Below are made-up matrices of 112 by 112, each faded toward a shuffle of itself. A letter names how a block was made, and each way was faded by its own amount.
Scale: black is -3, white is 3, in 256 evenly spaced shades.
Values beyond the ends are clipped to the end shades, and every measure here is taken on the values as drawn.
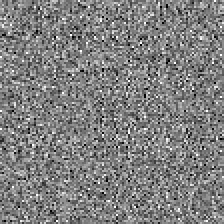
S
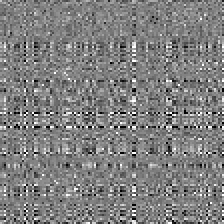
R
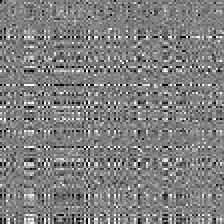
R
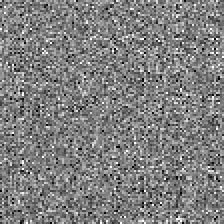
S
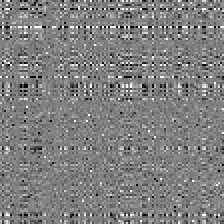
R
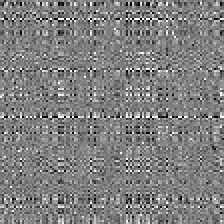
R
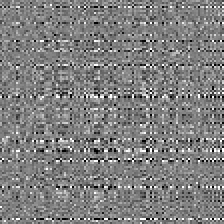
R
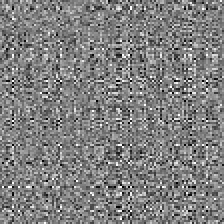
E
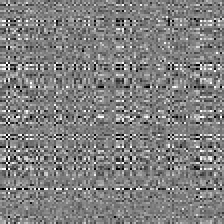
R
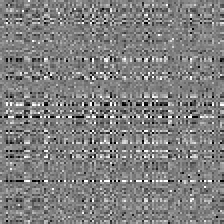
R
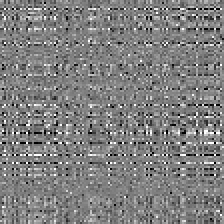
R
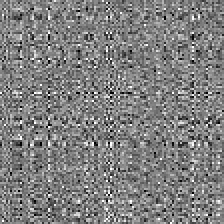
E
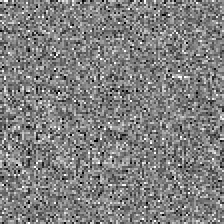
S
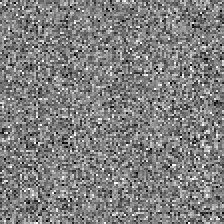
S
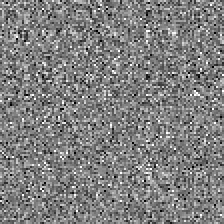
S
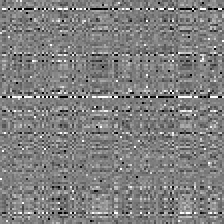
R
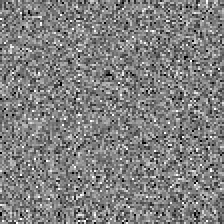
S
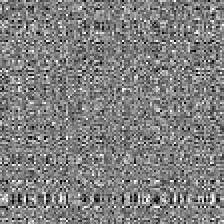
E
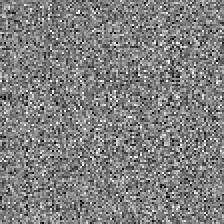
S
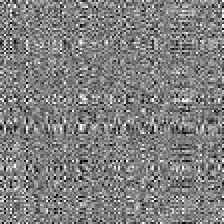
E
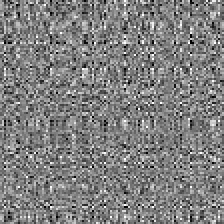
E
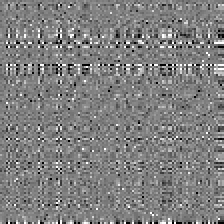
R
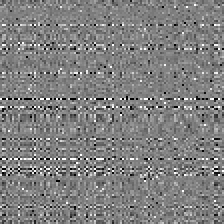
R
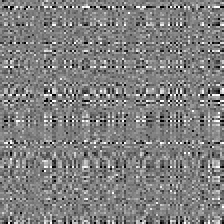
R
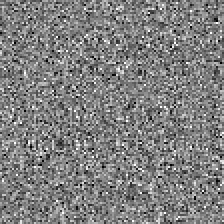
S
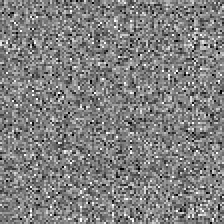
S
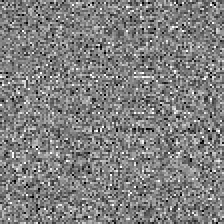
S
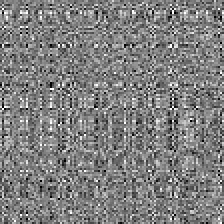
E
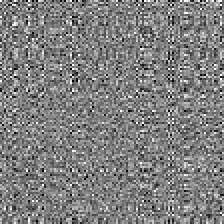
E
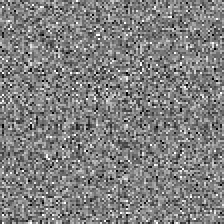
S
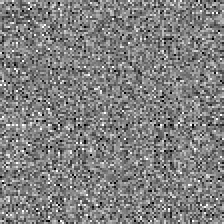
S
